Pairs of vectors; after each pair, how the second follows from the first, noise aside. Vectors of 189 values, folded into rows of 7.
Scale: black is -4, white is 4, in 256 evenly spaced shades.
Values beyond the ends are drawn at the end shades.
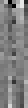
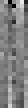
copied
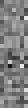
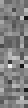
negated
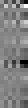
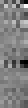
copied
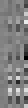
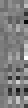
negated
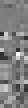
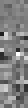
copied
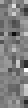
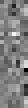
negated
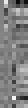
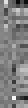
copied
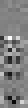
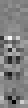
copied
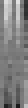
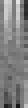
copied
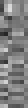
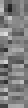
negated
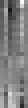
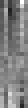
copied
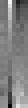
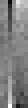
negated
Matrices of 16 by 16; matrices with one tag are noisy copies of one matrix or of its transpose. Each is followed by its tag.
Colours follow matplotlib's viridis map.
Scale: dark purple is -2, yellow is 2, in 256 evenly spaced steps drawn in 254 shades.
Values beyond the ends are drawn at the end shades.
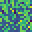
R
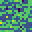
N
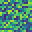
N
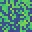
R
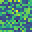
N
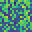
R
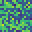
R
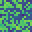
R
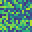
R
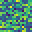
N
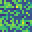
R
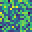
R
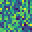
N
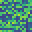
N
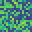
R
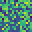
R
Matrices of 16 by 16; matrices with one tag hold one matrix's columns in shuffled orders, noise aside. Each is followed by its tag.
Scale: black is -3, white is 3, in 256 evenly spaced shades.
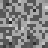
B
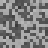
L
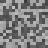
L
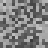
B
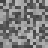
L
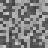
B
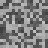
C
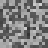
L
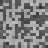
L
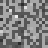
B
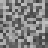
B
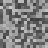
C
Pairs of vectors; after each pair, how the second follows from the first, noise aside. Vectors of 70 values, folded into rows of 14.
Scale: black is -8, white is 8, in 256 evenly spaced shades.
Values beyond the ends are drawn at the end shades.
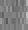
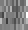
scaled up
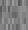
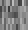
scaled up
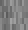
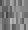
scaled up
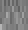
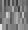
scaled up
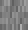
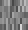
scaled up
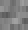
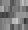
scaled up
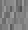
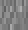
negated
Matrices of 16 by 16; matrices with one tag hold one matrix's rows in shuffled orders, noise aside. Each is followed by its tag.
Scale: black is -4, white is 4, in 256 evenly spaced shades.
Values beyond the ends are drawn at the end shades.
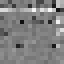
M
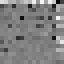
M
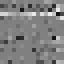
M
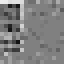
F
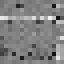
M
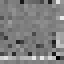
M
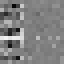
F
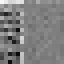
F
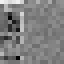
F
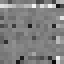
M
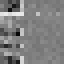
F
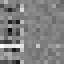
F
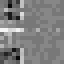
F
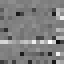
M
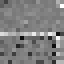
M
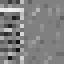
F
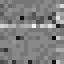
M
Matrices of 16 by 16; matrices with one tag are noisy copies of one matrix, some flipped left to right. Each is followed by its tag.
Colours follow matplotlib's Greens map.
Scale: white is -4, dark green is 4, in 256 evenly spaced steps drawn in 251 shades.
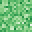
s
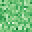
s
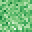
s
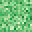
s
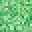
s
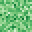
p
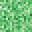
p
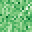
p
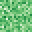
p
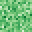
p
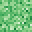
s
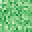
s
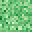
s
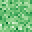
s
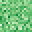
s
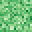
s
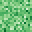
s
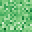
s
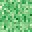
p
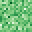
s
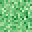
p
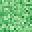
s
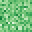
s
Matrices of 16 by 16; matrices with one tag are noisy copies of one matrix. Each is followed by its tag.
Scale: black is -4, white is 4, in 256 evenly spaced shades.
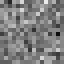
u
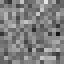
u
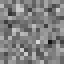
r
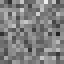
u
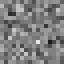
r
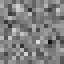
r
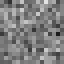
u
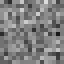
u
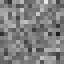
u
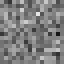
u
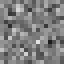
r
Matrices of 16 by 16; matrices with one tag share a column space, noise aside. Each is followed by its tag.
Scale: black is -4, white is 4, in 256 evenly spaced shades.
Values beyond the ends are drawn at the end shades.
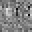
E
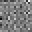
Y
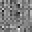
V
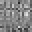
V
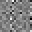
Y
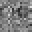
E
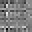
V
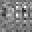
E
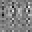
E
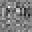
E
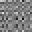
Y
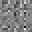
V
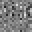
E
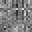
V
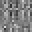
V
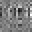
E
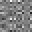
Y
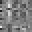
V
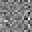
Y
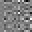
Y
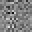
Y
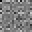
Y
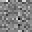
Y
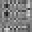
V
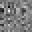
E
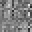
V
